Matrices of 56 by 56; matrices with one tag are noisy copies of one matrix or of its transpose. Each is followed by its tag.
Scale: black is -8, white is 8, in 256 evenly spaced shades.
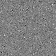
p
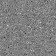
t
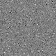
p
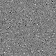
p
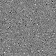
p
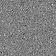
p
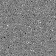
t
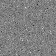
t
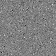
p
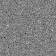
t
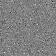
p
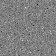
t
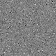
p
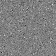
p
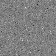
t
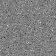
t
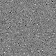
p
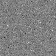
t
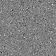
p
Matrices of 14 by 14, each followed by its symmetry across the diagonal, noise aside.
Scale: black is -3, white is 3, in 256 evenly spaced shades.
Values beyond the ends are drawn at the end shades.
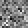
neither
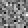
neither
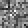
symmetric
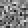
neither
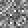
symmetric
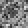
symmetric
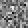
neither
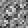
symmetric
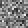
neither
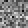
neither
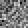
symmetric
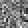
neither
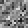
symmetric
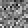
neither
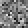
neither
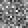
symmetric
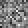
symmetric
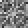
symmetric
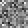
symmetric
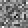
symmetric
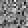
neither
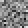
neither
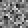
symmetric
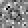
symmetric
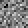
symmetric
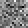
neither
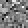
neither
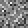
symmetric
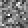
neither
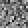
neither
